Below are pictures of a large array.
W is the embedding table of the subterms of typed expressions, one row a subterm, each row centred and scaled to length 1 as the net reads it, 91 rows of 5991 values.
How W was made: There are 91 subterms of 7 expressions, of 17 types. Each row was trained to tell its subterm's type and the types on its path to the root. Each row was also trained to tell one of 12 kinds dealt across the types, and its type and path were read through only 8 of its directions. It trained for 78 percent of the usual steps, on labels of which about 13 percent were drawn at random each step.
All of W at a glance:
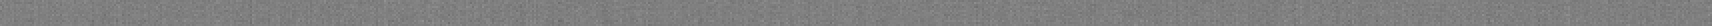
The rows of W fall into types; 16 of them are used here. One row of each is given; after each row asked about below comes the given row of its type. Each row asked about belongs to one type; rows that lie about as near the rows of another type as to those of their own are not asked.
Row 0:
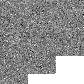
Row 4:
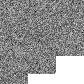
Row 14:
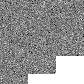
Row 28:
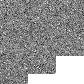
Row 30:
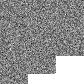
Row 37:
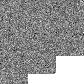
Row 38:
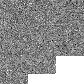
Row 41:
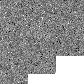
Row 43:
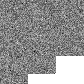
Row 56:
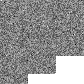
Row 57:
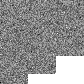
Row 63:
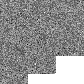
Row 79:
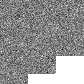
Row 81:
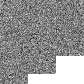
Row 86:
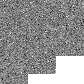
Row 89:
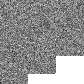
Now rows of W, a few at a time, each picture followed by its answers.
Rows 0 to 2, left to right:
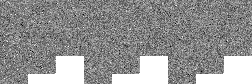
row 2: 57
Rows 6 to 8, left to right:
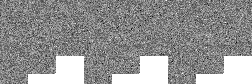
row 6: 63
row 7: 43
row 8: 43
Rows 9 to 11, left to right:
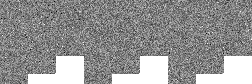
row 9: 28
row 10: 28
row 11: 79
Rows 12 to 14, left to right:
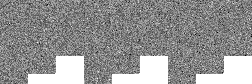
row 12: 89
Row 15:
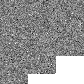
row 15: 41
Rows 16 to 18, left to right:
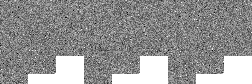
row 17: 63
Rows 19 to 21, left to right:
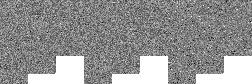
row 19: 37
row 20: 57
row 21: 37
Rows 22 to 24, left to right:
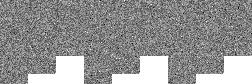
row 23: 57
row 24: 81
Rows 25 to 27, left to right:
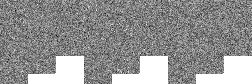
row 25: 86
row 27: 0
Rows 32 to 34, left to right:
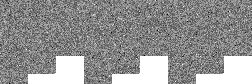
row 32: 63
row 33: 28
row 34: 56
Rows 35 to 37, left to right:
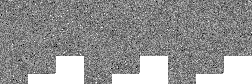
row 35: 43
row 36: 89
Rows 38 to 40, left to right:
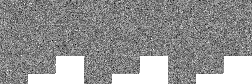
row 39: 81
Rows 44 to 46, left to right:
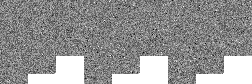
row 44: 81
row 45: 63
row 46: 57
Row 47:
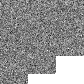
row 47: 57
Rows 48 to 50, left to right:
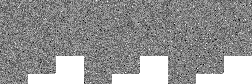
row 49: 89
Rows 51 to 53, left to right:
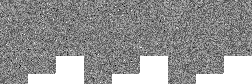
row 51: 81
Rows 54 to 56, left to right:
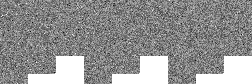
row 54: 56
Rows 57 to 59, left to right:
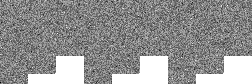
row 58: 86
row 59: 41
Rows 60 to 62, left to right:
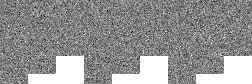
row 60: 41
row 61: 4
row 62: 43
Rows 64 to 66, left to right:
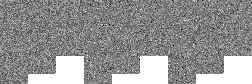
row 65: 41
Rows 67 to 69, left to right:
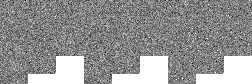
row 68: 81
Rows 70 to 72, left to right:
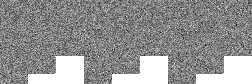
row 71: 28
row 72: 28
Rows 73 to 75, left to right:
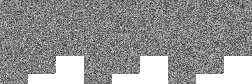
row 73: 79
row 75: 63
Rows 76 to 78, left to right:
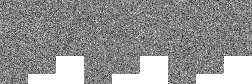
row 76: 38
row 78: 79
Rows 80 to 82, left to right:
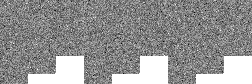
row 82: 86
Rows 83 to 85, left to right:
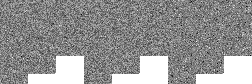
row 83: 37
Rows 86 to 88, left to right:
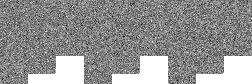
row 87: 14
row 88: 37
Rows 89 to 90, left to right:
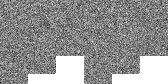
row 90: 38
